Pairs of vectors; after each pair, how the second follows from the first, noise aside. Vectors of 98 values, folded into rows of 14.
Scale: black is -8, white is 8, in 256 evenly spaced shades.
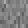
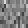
scaled up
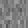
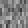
scaled up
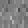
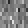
scaled up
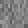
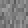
wrapped around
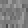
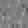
partly zeroed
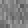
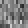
scaled up
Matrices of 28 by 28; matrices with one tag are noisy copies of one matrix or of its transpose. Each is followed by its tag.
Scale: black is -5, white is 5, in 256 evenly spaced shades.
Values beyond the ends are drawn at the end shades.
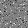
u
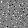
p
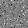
u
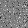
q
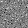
p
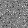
q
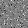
u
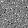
p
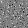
p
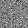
q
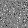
q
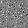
p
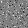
p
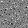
p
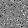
u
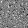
p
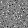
p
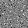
u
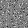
p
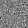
q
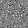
p
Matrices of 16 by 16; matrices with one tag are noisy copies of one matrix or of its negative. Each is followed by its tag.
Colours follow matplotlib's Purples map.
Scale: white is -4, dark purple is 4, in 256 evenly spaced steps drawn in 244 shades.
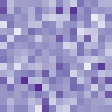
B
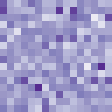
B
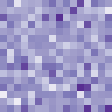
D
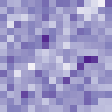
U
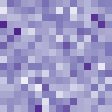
B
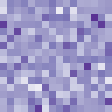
B
